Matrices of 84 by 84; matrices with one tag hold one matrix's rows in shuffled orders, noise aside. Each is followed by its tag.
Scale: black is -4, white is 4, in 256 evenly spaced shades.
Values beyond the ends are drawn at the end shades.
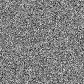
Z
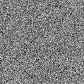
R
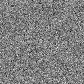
Z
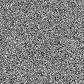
R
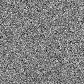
R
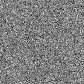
R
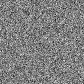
Z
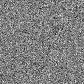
Z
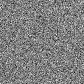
Z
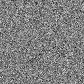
Z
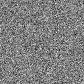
Z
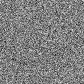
Z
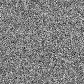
Z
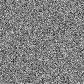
Z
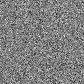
Z
